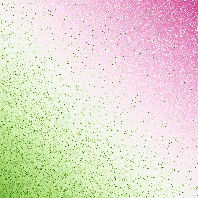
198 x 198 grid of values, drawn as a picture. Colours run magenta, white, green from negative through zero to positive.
Ninth with the highest average: bottom left. Slope: up to the bottom left. Mirror symmetry: none. Odd rows or columns: none. Ninth with the lowest average: top right. Grain: fine.
